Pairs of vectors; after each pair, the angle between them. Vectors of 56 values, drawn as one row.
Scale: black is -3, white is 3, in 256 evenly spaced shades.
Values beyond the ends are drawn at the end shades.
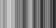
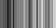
nearly opposite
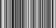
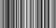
orthogonal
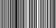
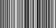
nearly opposite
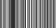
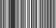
nearly parallel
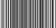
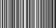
orthogonal
